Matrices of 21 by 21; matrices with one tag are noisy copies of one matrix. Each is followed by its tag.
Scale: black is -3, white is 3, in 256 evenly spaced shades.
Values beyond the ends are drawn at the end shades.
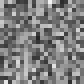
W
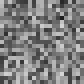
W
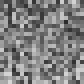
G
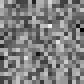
W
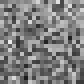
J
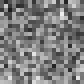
G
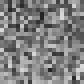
G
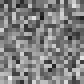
G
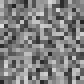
W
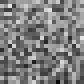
J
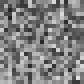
G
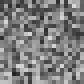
G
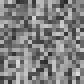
W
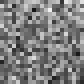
J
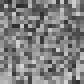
G
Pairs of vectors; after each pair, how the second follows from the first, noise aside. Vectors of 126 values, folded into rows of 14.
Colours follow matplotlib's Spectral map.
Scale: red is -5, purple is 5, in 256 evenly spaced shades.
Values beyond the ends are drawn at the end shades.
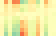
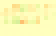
partly zeroed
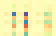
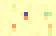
partly zeroed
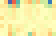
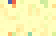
partly zeroed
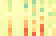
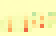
partly zeroed
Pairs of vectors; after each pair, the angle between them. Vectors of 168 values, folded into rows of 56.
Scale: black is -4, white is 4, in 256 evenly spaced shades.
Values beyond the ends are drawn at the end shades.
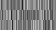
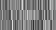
nearly opposite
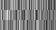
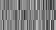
partly aligned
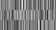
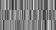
orthogonal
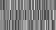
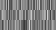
partly opposed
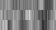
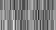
partly aligned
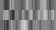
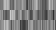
nearly opposite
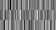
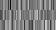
nearly parallel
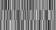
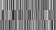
partly opposed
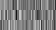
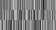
partly opposed
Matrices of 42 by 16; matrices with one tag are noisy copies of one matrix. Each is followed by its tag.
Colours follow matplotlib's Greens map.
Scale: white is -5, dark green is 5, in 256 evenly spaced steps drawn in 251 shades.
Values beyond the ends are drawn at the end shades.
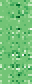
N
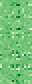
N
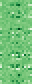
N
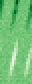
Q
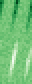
Q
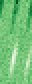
Q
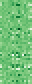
N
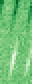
Q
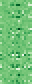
N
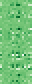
N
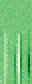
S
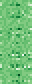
N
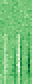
S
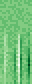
S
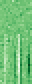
S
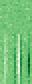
S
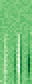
S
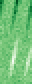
Q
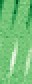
Q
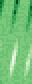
Q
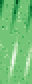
Q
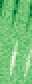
Q
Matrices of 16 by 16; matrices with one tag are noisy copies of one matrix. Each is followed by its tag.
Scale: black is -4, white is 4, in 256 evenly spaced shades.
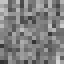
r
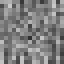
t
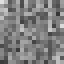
r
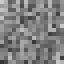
r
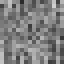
t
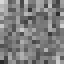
r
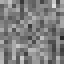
t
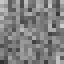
r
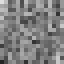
r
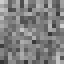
r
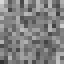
r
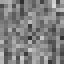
t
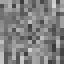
t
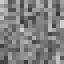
r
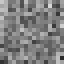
r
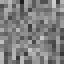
t
